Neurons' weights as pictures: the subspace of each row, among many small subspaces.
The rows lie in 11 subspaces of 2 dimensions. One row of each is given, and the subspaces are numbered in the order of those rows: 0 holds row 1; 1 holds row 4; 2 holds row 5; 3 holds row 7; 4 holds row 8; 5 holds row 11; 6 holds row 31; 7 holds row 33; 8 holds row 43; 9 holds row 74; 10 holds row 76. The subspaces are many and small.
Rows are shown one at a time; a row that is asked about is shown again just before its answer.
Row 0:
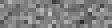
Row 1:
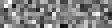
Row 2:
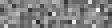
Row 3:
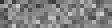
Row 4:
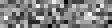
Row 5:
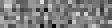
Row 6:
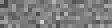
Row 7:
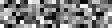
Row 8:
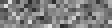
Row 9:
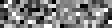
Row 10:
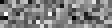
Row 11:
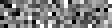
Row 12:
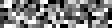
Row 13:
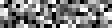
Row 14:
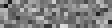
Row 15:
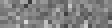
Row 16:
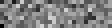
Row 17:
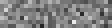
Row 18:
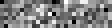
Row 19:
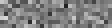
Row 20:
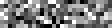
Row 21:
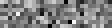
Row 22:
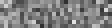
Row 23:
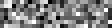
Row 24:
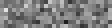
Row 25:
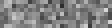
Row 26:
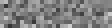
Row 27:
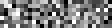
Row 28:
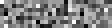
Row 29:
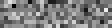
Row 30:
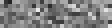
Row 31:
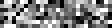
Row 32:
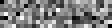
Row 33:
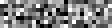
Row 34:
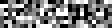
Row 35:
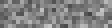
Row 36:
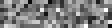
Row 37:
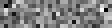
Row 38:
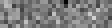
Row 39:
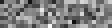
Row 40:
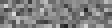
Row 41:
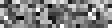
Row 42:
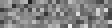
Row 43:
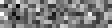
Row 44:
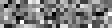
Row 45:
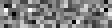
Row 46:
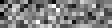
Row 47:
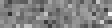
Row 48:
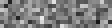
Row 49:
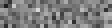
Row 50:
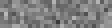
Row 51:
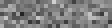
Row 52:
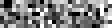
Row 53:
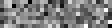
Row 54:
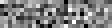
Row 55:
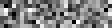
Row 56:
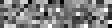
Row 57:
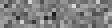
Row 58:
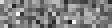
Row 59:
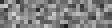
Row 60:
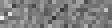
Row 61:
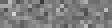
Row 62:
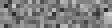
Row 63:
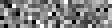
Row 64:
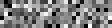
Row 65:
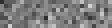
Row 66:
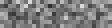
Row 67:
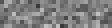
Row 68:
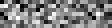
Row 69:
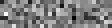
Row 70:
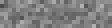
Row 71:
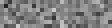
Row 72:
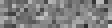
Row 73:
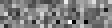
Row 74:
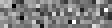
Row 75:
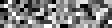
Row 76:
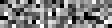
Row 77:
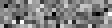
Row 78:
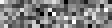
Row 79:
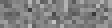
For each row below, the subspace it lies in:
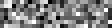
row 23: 5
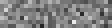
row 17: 2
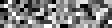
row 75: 4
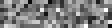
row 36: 6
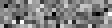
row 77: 3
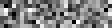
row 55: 7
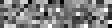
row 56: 6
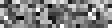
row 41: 2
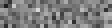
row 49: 9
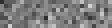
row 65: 2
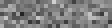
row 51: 1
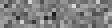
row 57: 3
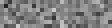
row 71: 0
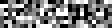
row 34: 7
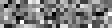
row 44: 3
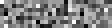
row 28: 7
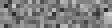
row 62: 0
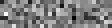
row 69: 10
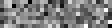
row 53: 6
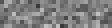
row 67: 0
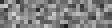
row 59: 8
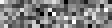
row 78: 3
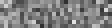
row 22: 9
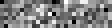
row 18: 3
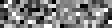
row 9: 4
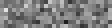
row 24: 5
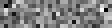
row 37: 9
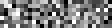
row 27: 5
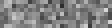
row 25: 5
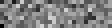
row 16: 2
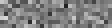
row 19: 10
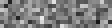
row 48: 4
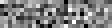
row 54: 7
